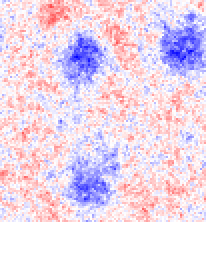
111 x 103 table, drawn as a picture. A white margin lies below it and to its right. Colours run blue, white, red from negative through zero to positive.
Odd rows or columns: none. Average level on the scale: 50%. Ninth with the lowest average: top right. Mirror symmetry: none. Dips: three.
